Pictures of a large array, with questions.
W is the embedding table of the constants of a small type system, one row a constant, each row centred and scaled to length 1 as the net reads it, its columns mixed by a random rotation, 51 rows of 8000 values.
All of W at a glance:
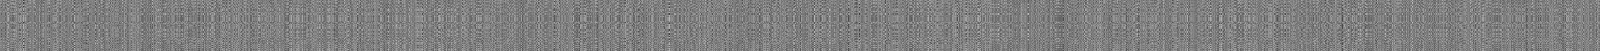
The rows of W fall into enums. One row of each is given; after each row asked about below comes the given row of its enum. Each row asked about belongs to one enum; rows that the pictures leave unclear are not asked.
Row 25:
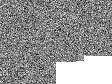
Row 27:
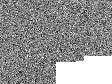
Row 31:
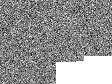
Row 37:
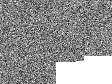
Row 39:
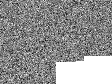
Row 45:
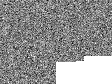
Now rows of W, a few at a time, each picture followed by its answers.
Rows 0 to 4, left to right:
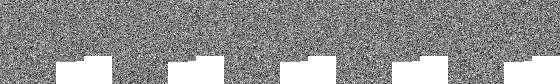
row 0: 45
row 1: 27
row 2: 45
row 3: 45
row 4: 39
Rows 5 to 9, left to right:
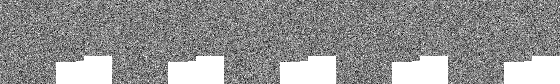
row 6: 45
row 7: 39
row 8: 37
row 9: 31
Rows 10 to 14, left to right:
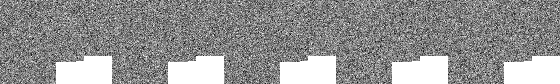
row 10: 31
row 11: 45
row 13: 39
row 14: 39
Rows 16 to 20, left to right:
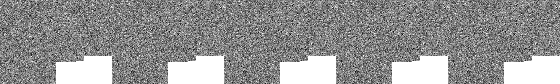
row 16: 31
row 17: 37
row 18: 37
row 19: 37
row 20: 37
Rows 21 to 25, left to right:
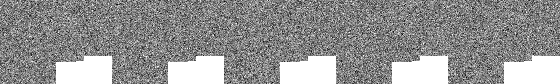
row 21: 31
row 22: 45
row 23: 39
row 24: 37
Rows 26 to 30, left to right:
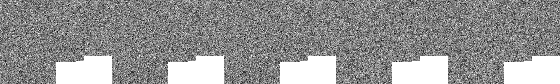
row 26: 37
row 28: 27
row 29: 39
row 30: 39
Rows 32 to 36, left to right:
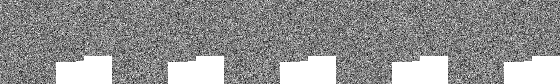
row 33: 39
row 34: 39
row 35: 31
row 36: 39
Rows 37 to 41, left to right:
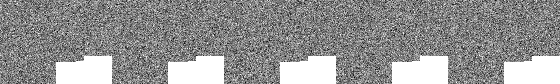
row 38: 45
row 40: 25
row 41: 45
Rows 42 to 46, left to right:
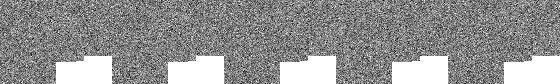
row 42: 31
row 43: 25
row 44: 37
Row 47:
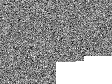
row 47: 45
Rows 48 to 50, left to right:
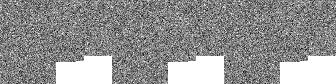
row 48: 37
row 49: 31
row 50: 37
